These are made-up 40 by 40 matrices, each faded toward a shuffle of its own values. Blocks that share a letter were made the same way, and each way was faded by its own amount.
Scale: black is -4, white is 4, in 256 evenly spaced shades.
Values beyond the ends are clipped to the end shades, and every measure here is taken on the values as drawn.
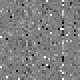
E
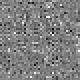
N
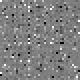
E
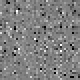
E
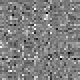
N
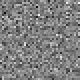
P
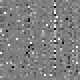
E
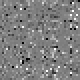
E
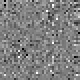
N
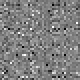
N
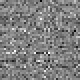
P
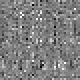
N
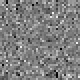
P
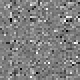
N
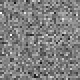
P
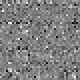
N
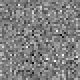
P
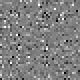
E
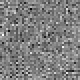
P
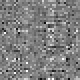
N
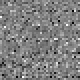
N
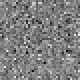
P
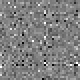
N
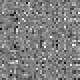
N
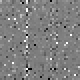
E
